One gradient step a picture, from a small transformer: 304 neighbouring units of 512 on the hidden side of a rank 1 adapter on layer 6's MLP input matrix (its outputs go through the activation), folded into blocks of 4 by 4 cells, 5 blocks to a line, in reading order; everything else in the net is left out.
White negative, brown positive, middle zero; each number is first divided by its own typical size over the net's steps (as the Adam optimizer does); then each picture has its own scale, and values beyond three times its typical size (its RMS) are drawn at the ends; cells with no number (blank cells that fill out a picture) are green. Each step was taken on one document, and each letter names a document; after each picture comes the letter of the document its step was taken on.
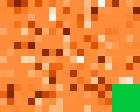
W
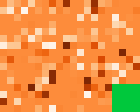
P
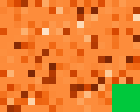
W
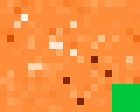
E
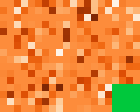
W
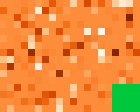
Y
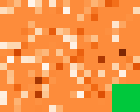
P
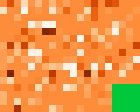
P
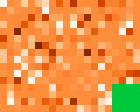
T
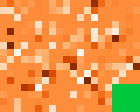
P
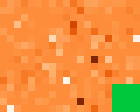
E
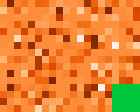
W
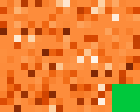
W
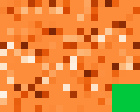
P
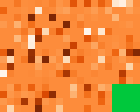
Y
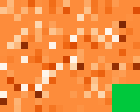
P
